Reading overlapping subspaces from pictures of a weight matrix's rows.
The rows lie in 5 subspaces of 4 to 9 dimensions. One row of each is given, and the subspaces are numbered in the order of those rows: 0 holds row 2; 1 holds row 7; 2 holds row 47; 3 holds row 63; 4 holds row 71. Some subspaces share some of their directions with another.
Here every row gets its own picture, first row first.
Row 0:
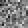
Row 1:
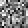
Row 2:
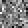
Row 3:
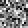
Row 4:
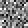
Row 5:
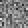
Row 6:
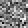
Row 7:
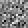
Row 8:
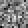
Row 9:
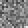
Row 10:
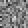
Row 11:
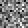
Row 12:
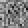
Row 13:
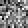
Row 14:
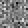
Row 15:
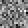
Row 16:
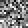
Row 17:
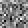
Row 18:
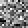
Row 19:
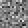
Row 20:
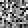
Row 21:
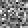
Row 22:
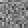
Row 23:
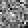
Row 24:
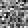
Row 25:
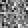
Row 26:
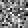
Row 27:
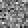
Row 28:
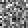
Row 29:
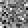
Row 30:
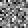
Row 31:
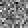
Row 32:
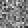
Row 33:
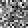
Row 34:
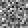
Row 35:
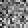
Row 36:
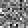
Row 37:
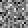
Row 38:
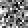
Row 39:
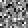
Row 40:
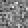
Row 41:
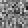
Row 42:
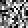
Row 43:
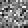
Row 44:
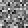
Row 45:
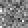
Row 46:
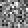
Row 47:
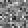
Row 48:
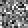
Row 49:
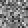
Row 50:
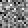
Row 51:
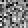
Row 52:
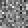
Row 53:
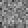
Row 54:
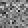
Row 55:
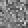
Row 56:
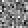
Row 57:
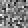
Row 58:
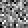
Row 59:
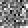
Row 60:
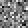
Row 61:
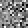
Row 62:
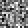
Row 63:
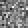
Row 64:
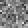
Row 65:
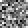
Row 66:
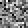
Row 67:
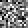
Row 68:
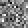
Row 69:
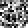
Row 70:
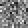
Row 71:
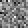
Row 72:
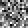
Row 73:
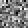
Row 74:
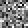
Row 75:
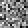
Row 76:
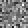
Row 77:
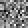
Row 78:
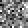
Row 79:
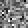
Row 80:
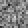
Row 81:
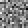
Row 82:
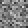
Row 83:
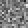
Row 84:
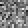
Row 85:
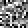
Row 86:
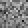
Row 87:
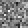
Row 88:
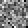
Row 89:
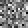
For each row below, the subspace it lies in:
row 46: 3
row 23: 2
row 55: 2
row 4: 1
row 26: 0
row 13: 3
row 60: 0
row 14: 2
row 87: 2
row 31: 3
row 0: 1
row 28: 4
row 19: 0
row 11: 0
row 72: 1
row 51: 4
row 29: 1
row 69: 2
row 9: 2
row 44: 1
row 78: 0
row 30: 4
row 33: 0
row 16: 1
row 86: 1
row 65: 2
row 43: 2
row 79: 2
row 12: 3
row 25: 4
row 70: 3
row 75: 2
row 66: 2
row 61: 0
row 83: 2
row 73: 0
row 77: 1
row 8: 2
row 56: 0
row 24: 3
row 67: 4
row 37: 4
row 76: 0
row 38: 1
